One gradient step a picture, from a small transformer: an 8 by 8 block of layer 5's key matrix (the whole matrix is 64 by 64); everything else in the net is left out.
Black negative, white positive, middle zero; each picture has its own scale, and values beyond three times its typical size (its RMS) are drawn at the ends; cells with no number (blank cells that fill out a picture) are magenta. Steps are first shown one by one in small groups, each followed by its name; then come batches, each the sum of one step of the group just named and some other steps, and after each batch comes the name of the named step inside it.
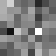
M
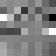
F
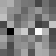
M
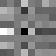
F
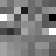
F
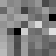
F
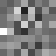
M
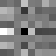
F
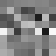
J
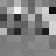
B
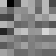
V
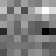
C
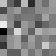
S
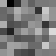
V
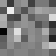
S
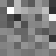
B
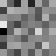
S
